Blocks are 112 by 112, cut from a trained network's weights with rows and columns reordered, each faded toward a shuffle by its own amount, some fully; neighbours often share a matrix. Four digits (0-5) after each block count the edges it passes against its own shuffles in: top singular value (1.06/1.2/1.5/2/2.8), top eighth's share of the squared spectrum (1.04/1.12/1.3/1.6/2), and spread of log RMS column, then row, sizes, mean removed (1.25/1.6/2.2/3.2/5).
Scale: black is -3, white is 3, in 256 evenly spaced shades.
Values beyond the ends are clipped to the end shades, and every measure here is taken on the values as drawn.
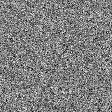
3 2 0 0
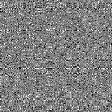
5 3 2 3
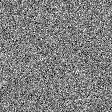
0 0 0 0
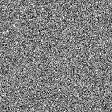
3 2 0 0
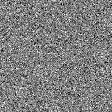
3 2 0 0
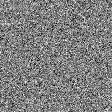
2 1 0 0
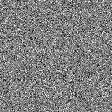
3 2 0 0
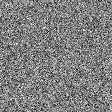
2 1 0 1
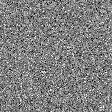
2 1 0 0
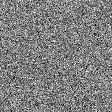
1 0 0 0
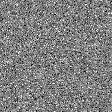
2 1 0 0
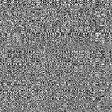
4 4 0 4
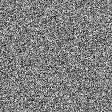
2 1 0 0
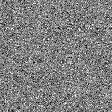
3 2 0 1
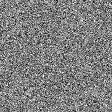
2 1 0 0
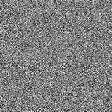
4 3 0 2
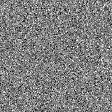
3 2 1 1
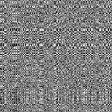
5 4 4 4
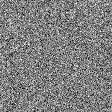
2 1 0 0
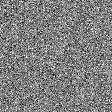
2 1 0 0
